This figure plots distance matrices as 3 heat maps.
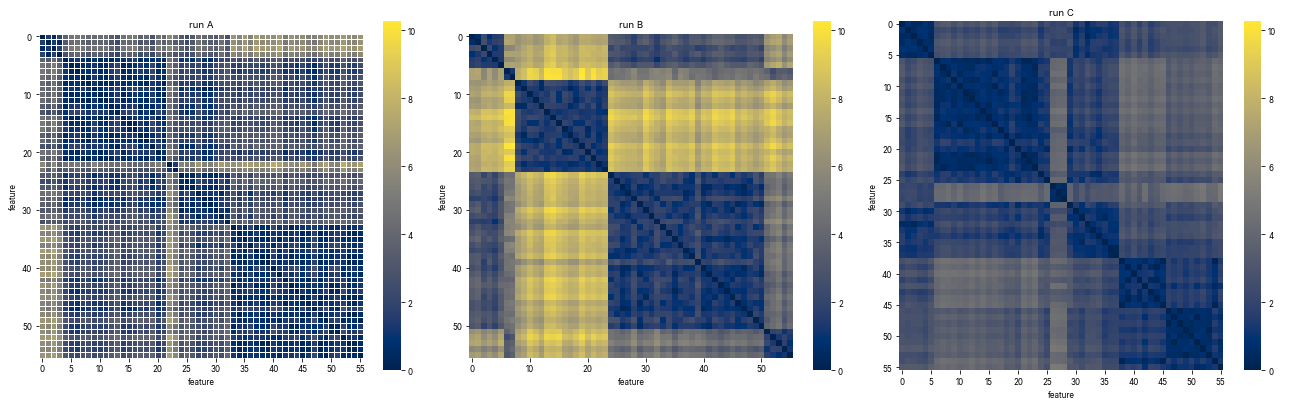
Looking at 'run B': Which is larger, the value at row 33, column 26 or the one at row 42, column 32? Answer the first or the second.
the second
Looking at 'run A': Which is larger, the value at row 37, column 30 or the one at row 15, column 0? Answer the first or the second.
the second
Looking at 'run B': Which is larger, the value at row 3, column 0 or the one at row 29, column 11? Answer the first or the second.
the second
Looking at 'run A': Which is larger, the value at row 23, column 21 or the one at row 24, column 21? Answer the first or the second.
the first
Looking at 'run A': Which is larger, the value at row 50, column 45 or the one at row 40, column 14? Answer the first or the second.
the second
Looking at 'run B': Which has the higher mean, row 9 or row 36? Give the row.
9
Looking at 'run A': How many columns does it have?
56
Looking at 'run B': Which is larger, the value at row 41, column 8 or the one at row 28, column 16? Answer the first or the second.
the second
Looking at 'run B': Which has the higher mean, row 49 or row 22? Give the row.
22
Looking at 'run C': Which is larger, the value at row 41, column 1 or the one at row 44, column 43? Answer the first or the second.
the first
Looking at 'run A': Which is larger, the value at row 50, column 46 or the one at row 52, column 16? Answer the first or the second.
the second
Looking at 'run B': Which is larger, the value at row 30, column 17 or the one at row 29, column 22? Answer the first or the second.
the first
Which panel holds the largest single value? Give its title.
run B
